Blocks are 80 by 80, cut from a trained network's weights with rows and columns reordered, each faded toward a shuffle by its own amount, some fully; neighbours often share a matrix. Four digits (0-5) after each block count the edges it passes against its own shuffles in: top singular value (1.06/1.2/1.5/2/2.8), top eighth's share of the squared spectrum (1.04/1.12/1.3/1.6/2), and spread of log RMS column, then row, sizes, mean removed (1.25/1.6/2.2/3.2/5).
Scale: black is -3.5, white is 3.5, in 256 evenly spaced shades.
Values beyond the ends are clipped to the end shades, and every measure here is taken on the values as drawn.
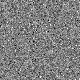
2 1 0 0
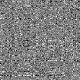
4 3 1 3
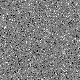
0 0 0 0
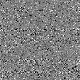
3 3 0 2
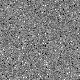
2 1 0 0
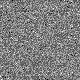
0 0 0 0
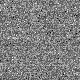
2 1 0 0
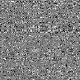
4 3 0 3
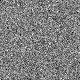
0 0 0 0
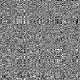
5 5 3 3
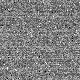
2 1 0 0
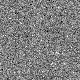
0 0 0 0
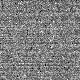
3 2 0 0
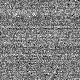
3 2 0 1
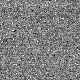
1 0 0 0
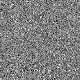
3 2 0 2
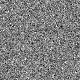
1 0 0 0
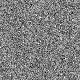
0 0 0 0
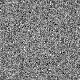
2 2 0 1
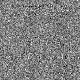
2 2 0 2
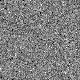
2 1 0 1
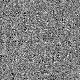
2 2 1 1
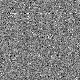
2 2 0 1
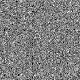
3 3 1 2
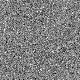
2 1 0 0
